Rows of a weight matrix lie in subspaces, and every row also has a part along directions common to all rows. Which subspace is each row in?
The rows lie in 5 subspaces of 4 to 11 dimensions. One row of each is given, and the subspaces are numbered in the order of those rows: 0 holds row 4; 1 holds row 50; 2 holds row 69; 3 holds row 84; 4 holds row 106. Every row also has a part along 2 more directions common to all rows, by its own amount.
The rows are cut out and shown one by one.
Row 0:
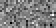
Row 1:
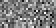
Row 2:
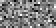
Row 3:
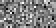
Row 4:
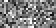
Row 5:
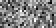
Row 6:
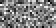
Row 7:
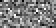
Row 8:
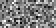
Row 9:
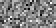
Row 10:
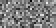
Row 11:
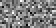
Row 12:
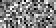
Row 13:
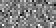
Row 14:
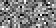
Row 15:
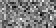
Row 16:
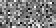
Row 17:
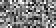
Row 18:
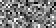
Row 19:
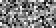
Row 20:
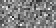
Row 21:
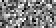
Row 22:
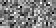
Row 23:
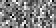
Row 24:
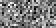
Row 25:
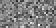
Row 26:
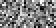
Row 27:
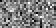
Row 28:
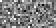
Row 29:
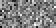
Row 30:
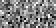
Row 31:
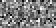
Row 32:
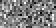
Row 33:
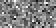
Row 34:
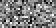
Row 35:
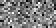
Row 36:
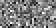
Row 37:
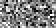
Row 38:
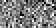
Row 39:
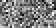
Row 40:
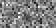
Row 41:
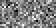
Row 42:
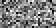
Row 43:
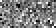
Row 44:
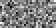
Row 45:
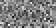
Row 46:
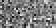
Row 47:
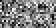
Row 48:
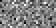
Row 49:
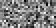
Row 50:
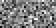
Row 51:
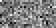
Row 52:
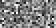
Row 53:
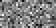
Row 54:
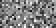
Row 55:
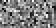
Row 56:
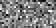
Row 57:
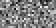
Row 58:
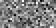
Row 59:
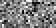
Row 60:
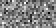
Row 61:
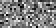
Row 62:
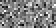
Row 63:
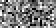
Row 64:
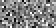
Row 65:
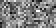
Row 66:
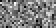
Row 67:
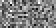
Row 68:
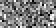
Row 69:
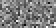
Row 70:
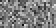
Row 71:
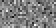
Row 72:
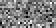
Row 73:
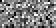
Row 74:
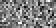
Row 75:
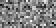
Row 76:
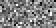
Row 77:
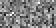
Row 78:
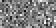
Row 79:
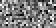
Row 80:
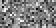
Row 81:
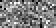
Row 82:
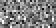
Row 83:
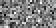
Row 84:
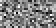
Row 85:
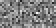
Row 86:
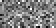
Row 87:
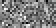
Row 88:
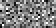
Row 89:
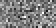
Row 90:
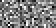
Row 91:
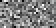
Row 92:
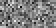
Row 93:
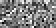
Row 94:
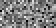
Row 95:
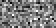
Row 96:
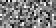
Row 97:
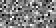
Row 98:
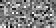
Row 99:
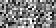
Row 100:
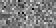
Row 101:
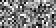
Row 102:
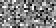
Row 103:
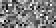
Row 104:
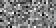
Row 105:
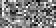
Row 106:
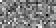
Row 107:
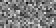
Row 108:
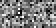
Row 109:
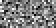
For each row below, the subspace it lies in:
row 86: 0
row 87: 1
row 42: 2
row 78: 2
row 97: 2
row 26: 2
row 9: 4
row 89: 4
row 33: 2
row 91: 0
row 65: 2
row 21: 2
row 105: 2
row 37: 3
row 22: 4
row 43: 2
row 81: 4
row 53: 0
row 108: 1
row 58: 0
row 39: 1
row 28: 0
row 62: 4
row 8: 0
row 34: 0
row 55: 4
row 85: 1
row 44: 2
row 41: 2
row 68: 3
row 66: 4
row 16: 0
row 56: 2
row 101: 4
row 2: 3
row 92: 4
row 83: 4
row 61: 2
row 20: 4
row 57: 2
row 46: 2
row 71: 3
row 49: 4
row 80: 1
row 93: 1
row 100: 2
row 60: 1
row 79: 2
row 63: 3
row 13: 2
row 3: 1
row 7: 0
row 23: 2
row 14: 4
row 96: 4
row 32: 3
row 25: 0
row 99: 0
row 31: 2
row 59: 1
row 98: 1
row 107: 0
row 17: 1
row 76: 2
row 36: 3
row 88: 1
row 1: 0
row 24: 2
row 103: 4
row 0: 3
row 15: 3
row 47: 4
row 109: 1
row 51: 4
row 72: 0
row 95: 3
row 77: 1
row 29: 3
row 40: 4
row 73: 1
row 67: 3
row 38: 1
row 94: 3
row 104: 1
